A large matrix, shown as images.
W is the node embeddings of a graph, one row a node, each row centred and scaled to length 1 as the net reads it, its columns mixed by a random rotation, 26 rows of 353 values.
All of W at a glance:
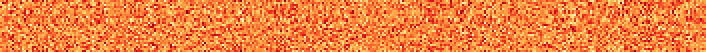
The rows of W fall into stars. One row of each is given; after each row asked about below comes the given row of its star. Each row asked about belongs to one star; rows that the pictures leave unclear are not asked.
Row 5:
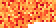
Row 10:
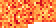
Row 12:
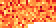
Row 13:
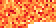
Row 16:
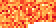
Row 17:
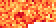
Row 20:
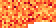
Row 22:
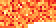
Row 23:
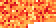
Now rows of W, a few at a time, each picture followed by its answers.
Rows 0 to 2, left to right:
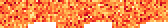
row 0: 23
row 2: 22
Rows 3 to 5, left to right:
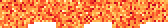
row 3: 16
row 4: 22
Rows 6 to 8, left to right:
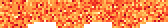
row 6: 5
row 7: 16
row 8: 12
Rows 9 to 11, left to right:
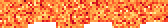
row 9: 10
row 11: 16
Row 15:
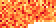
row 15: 22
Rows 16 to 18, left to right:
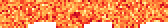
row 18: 20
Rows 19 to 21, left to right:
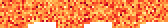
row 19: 5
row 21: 13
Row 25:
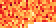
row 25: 12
